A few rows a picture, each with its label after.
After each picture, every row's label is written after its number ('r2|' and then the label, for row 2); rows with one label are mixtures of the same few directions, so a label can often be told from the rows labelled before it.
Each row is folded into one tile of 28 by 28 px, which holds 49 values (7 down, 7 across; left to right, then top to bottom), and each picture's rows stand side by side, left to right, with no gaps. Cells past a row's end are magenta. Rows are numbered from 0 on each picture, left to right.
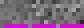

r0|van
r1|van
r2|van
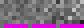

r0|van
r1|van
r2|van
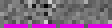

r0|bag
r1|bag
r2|van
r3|van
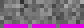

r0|bag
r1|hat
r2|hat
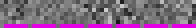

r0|van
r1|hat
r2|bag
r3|van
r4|hat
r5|bag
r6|hat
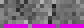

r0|van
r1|hat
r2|bag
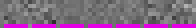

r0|bag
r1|van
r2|hat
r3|hat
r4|van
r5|hat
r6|bag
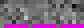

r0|van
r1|bag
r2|bag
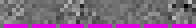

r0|hat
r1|bag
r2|hat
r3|hat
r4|bag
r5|bag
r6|bag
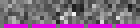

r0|hat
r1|van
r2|bag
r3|bag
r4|bag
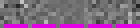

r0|bag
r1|bag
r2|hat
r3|hat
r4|bag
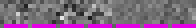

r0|bag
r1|van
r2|bag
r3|bag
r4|hat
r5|hat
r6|van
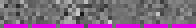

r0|bag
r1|hat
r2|hat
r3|van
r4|hat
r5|bag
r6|hat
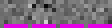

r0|hat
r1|bag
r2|van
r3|van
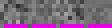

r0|bag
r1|hat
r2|van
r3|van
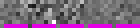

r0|bag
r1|van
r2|hat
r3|van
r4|bag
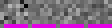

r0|bag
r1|hat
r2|hat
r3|bag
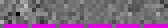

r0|bag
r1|hat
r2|hat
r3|hat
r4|bag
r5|bag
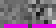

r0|van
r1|van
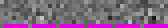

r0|van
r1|hat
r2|bag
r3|van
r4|bag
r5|hat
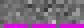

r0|bag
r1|van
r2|van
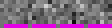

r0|van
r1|bag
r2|bag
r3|bag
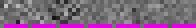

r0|bag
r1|van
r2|hat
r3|van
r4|van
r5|bag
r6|van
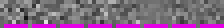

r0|van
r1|bag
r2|bag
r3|van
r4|van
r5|bag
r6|hat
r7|hat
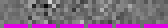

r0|bag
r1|bag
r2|van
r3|van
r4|bag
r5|van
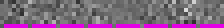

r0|hat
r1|van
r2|bag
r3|hat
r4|van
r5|hat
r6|van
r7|hat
